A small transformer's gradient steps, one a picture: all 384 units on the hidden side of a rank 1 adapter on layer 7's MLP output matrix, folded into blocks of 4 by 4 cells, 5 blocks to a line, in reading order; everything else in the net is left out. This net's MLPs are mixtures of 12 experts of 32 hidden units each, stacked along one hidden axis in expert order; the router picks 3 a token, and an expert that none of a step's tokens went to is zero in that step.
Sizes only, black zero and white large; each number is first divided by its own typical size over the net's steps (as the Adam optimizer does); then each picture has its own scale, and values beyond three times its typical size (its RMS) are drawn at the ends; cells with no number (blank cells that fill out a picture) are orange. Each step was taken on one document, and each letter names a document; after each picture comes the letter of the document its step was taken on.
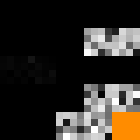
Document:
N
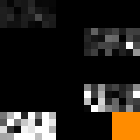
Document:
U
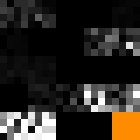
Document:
U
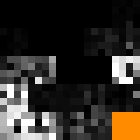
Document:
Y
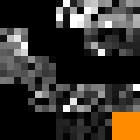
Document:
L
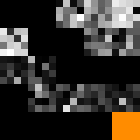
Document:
L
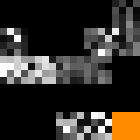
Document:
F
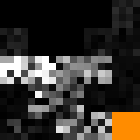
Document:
F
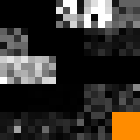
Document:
L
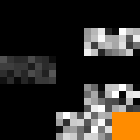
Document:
N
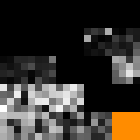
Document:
Y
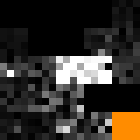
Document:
F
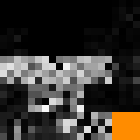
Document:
F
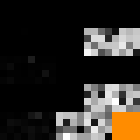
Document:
N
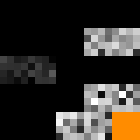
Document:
N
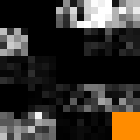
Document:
L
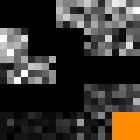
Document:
L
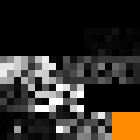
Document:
F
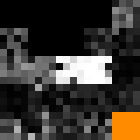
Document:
F
